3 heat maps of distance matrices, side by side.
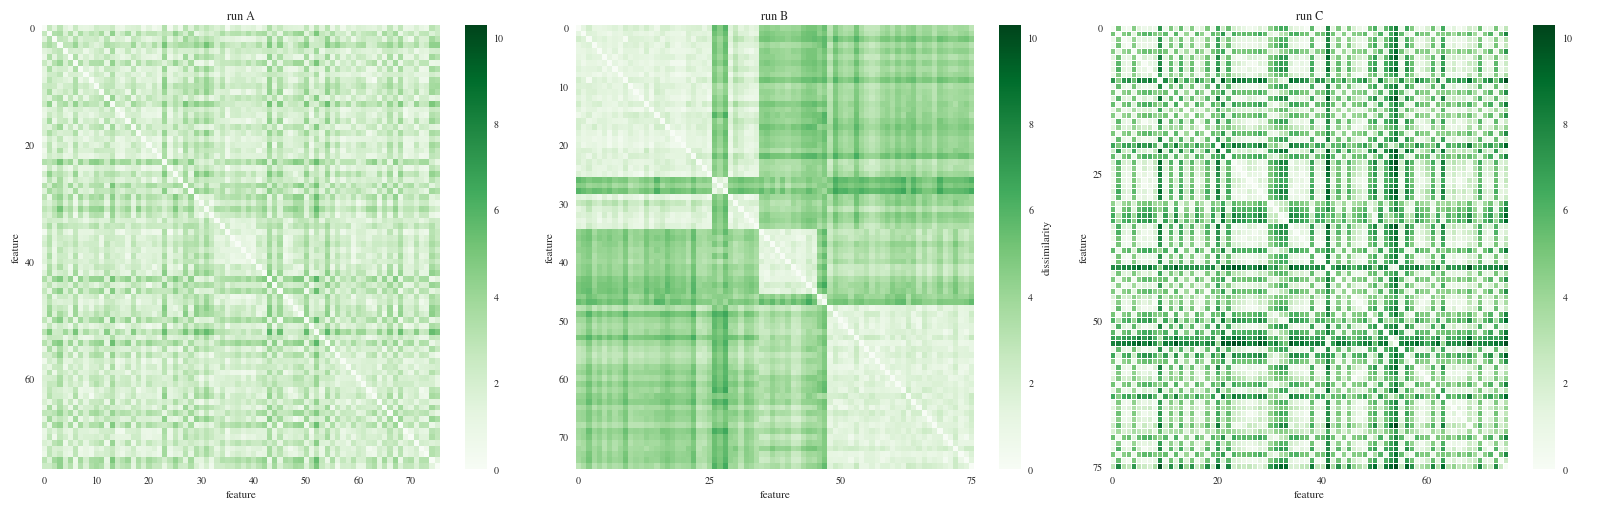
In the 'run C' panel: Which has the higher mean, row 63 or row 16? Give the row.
63
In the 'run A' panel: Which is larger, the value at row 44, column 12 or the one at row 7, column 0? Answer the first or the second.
the first
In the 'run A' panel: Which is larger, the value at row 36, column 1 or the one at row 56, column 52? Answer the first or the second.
the second
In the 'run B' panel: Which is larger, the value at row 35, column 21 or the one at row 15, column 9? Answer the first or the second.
the first
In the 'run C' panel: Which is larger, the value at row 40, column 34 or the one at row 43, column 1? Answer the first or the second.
the first
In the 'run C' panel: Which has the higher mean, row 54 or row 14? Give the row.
54
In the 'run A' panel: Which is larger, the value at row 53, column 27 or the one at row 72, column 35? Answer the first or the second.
the first
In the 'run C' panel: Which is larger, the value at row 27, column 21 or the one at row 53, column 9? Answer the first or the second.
the second
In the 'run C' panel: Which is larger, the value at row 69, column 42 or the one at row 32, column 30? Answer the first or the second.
the second
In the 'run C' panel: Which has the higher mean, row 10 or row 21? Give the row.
21
